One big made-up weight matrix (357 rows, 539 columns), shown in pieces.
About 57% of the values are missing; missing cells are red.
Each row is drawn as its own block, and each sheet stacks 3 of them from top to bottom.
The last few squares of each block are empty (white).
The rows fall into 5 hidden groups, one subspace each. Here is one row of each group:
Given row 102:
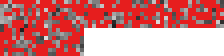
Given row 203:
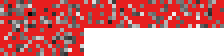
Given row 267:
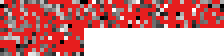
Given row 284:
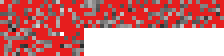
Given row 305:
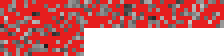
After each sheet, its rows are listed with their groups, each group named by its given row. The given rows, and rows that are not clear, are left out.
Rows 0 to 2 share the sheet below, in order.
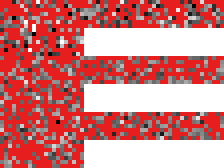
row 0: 284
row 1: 305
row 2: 102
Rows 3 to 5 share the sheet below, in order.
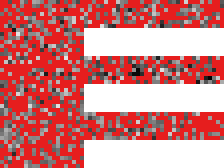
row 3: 305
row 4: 102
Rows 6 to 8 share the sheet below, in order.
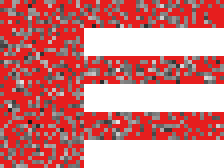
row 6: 305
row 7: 284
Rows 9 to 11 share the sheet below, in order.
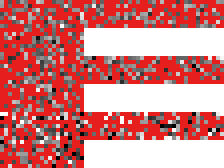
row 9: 203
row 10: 284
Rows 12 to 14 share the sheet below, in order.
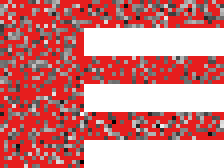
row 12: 102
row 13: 267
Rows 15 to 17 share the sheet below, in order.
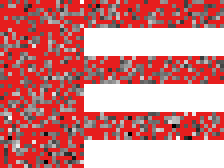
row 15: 305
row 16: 267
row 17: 203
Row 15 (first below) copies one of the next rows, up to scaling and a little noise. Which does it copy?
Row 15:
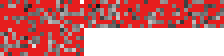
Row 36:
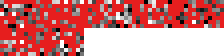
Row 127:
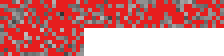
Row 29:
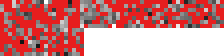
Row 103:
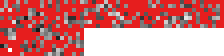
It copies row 36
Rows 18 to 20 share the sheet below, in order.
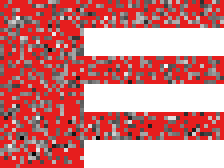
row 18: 102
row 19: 267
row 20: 284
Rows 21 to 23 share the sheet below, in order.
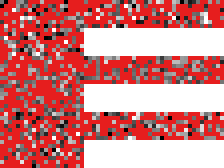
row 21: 102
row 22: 267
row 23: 267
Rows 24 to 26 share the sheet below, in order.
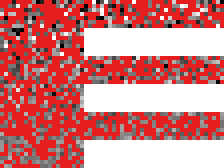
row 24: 267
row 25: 267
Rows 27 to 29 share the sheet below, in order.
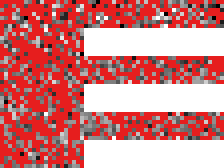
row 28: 267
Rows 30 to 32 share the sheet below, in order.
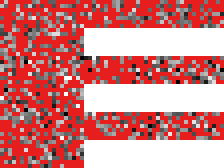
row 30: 305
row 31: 267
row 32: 203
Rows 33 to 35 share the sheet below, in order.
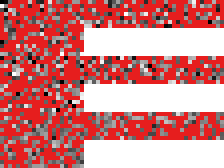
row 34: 305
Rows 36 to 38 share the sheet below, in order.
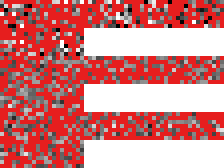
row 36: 305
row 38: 203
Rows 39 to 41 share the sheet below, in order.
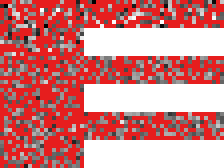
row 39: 102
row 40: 203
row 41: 102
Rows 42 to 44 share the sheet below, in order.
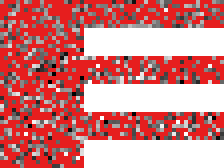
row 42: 203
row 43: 102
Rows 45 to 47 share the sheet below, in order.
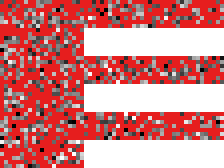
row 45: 102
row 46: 305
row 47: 267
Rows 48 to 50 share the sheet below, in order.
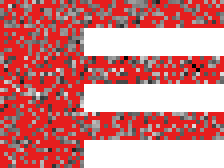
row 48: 203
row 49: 284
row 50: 102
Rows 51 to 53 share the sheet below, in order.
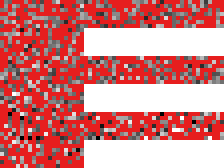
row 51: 102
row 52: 102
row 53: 284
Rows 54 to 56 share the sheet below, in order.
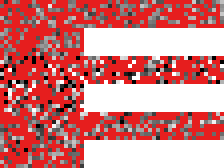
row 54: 305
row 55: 203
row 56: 102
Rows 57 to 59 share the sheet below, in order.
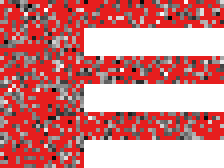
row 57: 203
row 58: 284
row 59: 267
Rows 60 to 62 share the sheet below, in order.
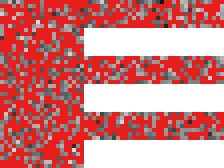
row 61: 102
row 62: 102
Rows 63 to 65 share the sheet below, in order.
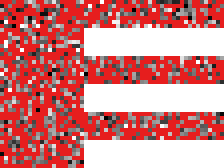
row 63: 305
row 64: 102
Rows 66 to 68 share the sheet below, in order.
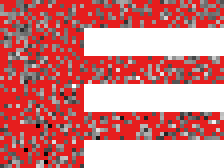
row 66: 102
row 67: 102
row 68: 102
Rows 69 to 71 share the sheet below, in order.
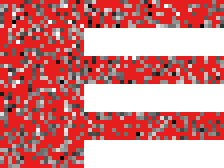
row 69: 305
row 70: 203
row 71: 203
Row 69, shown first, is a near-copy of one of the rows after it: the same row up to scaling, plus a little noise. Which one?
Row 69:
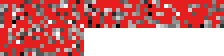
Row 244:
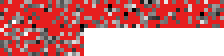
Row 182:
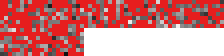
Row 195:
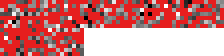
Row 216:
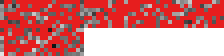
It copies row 195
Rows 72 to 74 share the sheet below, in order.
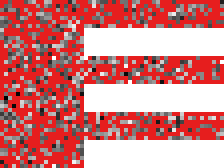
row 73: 267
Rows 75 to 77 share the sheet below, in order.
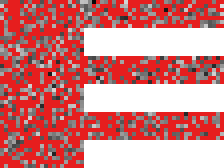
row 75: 267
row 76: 102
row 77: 203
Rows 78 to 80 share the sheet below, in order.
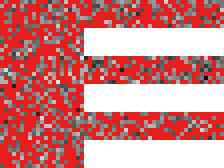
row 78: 102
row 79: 305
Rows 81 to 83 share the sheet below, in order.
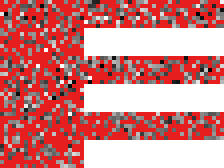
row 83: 203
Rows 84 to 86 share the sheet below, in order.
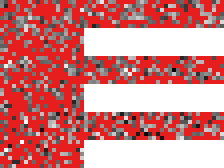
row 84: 102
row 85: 203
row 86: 102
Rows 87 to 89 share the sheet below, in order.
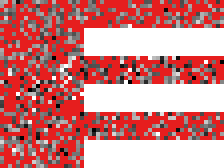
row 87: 267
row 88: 267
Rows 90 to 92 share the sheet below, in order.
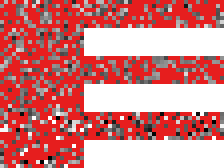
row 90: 267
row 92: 102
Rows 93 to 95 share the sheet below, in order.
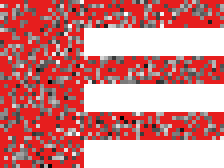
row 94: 102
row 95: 267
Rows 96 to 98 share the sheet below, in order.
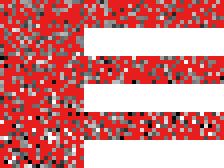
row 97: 267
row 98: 305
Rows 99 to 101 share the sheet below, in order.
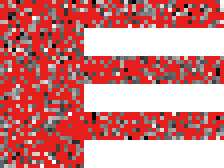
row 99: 267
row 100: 203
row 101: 267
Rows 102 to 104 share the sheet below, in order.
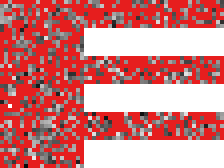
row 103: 305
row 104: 203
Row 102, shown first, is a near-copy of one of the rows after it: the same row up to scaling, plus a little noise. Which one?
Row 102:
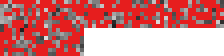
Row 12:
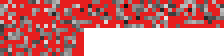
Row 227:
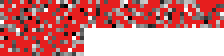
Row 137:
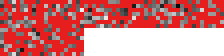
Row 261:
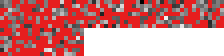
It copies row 12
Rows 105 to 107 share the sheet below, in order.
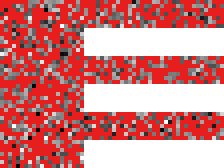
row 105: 203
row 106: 284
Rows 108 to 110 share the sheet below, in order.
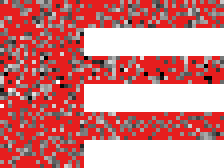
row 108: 203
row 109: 305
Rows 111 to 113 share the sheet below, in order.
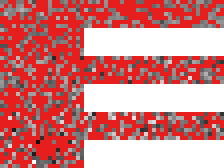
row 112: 267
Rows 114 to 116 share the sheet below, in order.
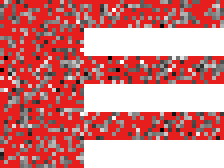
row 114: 267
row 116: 267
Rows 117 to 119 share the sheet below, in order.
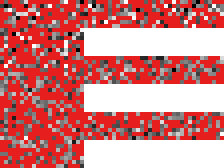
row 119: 102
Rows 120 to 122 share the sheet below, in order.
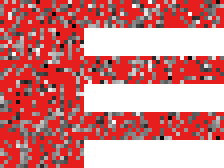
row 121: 203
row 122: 267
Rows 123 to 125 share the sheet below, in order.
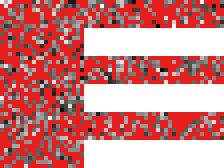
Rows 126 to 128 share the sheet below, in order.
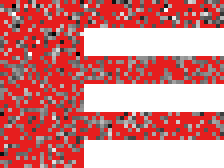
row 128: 267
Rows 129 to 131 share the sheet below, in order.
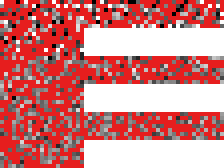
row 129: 267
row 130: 305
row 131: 102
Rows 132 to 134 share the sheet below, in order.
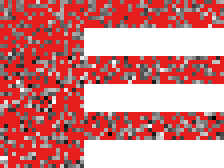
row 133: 267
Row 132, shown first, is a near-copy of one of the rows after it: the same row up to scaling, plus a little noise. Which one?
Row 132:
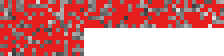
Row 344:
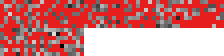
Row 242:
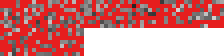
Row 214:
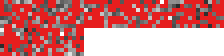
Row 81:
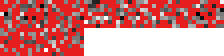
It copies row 242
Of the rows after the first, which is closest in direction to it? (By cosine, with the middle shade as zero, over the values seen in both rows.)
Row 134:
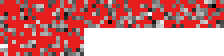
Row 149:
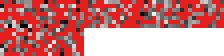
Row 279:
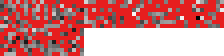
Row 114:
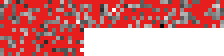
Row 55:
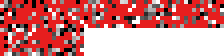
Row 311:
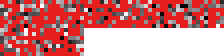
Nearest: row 279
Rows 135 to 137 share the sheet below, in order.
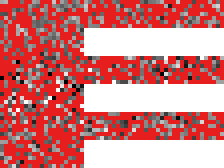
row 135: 267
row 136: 102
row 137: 102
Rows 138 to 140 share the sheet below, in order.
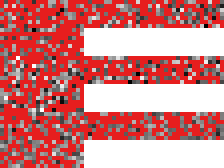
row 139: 267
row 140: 203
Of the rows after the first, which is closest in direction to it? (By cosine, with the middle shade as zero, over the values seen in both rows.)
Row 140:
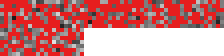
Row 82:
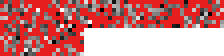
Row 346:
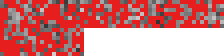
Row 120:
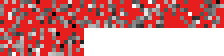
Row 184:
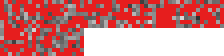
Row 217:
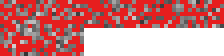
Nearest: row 120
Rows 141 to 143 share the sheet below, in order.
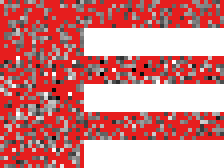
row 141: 305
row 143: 267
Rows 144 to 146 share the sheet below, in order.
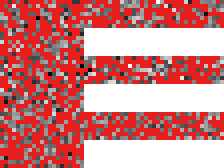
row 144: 203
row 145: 305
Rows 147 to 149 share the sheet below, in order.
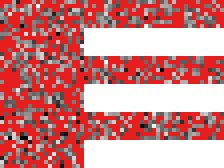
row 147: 284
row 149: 305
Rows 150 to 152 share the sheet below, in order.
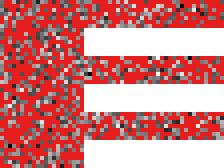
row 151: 203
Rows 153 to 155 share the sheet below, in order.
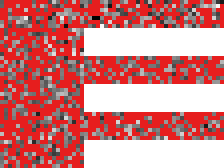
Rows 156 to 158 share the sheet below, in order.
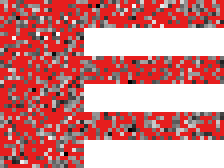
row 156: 102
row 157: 267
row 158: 102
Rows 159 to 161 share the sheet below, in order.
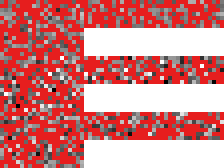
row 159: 102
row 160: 102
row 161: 203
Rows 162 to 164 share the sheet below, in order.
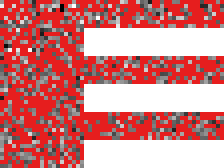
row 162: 203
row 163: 267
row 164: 305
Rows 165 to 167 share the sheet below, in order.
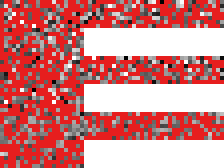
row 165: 305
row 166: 267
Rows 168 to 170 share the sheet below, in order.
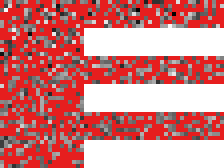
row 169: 102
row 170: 102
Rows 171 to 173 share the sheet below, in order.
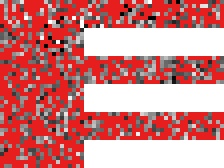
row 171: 305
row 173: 102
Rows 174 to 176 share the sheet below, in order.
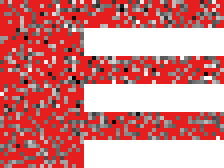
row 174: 102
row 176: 267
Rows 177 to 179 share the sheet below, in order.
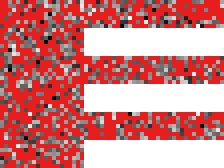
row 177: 102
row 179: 305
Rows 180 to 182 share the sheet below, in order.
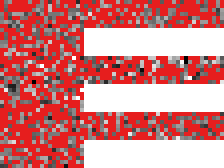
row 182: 305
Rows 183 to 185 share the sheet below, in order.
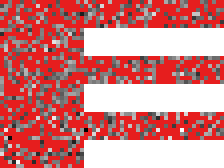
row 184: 203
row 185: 203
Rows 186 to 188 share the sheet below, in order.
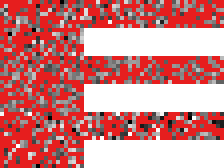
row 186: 284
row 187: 102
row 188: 305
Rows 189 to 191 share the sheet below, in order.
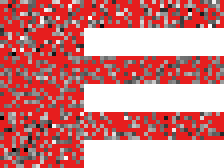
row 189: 102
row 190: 203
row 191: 102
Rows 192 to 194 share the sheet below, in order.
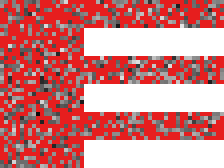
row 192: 305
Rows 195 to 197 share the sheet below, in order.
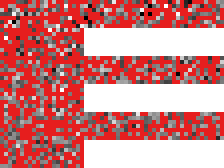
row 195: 305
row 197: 267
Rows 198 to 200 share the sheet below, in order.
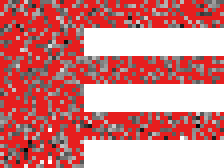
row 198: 102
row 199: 305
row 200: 102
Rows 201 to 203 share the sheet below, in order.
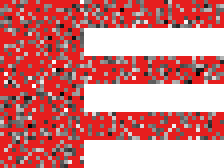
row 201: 102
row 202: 203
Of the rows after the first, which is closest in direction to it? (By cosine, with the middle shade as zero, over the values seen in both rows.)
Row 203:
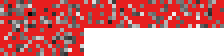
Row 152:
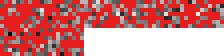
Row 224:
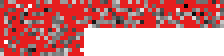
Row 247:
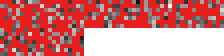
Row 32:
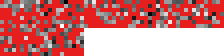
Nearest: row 32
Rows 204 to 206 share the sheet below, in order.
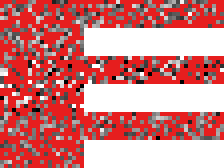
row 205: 102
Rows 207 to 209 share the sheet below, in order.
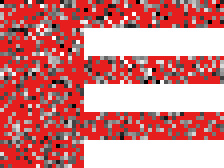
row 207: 267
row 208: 305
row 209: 102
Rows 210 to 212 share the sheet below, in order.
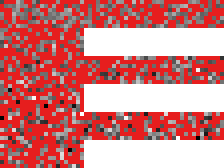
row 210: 267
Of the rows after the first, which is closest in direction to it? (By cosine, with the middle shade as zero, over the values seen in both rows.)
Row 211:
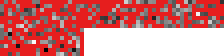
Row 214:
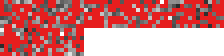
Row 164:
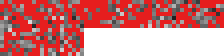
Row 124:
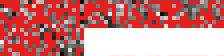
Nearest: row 164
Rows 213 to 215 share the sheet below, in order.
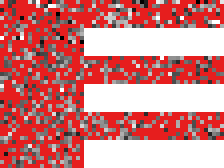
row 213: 203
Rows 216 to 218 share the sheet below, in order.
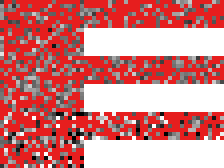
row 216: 305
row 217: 102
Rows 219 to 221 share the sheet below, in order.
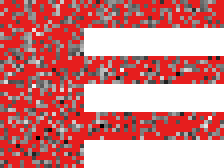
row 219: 284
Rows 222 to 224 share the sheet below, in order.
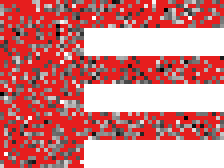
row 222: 305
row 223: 203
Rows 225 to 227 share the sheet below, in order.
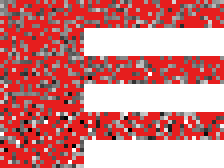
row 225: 102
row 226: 305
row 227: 102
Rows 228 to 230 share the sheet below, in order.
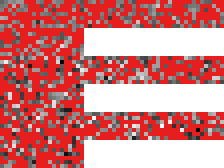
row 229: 203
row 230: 203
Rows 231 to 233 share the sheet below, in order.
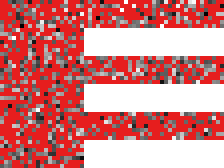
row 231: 102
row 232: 102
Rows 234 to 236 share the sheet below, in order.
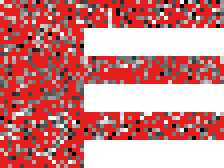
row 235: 267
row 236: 267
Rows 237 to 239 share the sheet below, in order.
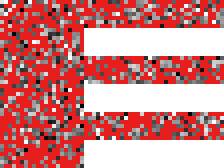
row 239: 102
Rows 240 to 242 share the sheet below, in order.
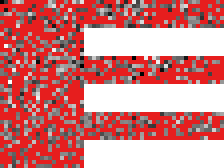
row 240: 267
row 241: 203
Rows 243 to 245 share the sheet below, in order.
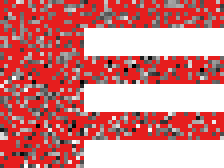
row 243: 267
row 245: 102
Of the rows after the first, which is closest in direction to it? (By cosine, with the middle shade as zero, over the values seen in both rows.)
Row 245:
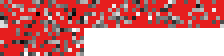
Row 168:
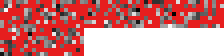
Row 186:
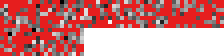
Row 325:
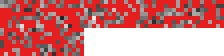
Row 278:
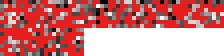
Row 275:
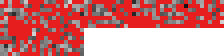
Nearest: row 186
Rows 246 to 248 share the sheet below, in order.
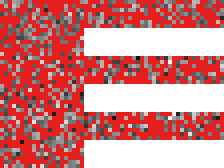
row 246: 203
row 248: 267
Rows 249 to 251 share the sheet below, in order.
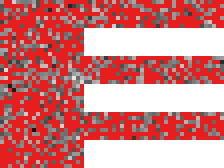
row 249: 102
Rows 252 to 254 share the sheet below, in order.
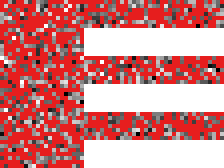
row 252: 102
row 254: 102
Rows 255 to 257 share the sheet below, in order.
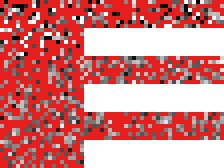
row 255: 102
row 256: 267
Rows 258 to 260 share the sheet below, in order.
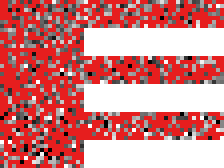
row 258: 267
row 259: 305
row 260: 102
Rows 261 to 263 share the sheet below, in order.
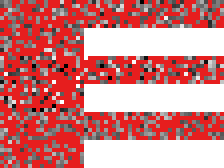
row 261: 102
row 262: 267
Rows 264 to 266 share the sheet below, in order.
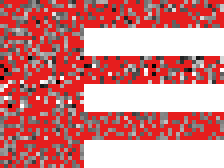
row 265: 305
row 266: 305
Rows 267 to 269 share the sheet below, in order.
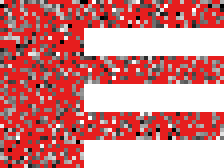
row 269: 203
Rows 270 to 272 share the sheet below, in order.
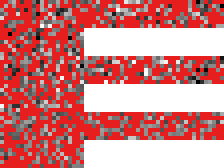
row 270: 284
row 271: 102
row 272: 267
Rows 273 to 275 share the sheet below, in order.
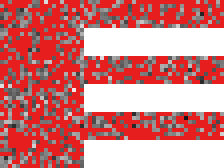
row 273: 305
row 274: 102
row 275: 267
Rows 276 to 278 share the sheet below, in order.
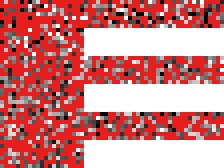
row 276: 102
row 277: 267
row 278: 102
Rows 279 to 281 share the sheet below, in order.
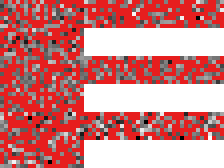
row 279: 203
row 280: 267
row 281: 102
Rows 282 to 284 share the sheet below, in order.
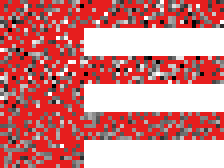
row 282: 102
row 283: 203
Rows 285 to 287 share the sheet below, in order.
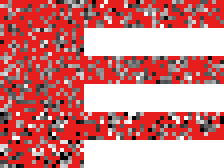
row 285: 267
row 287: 267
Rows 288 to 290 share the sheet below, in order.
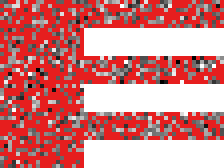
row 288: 267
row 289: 102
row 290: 203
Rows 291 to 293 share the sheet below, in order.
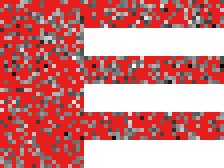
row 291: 102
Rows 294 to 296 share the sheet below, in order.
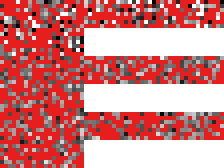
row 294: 305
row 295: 102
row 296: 102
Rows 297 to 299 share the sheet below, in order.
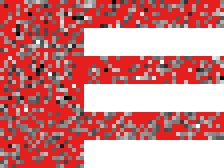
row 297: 305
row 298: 102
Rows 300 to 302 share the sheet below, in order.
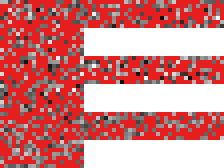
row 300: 305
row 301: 102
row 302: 203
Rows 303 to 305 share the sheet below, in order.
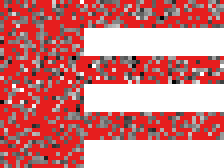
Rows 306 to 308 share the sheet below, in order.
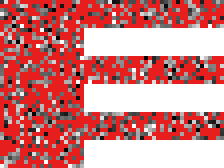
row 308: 284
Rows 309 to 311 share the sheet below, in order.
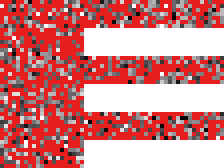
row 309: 102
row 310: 267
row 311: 284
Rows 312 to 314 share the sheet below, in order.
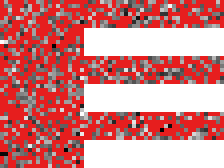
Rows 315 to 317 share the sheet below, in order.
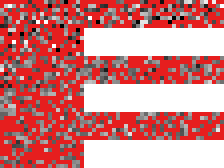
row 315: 203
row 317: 203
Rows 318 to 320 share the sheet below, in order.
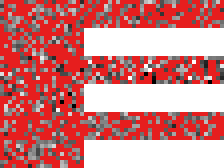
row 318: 267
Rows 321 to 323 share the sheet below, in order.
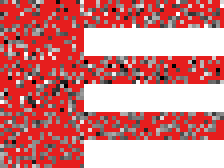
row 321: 267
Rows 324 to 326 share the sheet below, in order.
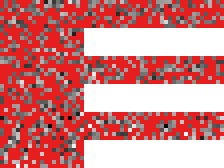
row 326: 102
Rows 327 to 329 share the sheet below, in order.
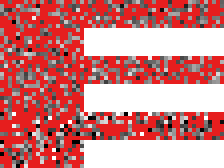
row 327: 305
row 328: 203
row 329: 267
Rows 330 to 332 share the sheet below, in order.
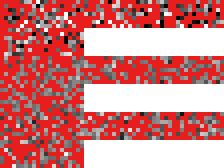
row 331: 267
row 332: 102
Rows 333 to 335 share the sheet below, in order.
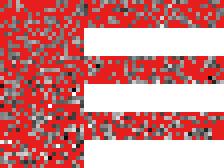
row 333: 267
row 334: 102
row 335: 102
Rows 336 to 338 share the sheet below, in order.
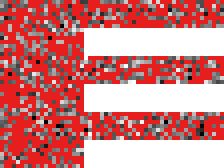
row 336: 203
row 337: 267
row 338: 203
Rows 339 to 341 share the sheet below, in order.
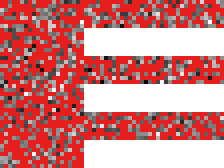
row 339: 305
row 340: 305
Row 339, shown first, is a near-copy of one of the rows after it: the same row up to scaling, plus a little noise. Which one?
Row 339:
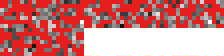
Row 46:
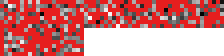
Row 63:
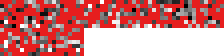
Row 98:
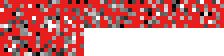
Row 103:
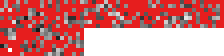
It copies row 98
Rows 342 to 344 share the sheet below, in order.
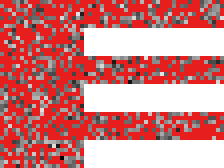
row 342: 203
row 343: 267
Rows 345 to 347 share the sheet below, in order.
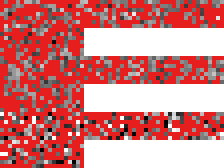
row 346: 102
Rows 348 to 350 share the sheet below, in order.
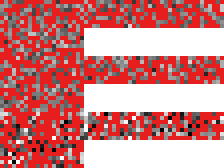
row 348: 267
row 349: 305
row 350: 267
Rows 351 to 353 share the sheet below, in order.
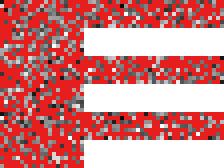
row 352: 305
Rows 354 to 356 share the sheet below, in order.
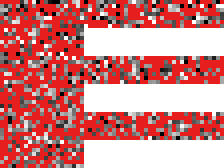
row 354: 284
